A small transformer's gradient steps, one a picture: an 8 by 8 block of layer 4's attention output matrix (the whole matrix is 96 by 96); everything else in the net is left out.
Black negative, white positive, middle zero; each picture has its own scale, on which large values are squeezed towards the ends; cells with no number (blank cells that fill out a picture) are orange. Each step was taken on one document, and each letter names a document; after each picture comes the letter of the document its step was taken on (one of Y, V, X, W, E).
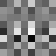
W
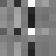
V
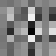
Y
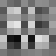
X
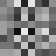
Y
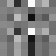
V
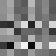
Y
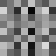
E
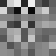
E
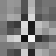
Y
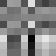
W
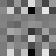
W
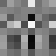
E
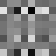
E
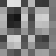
X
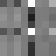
V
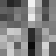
W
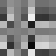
E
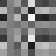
X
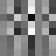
V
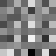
W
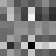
Y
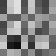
X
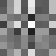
E
